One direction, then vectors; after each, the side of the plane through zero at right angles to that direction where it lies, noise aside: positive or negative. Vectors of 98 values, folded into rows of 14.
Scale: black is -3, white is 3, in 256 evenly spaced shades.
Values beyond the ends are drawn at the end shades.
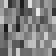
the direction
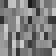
negative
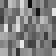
negative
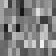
positive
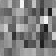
negative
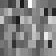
positive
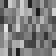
negative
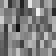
positive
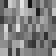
negative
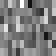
negative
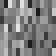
negative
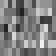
positive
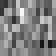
negative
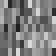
positive
